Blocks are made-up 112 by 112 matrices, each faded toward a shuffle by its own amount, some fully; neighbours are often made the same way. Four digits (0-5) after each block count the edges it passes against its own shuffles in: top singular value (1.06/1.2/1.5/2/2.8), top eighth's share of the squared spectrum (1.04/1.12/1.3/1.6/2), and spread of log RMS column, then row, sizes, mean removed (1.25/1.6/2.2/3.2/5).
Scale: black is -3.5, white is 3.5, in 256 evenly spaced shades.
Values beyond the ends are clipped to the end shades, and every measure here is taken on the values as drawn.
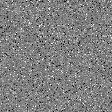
3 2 1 0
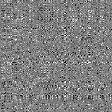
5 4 2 3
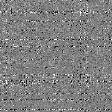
2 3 3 4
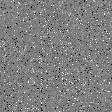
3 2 0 0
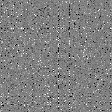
4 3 2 1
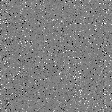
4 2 1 0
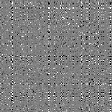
5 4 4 3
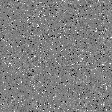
3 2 1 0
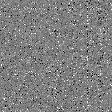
3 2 2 1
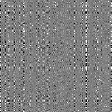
5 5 4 3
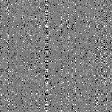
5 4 3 2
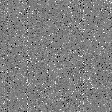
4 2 1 0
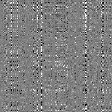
5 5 4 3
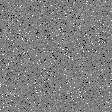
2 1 0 0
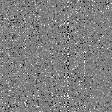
4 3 2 1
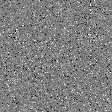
1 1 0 0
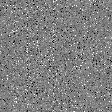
1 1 1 0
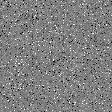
0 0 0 0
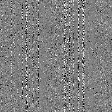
2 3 4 0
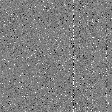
3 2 2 0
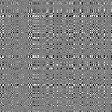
5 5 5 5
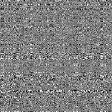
4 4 2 4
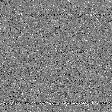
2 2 0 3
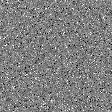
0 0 0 1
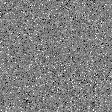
0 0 0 0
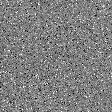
0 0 0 0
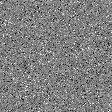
0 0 0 0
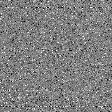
1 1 0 2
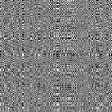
5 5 4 4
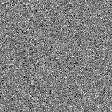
3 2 1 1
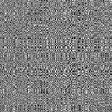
5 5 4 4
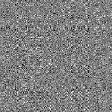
4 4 3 3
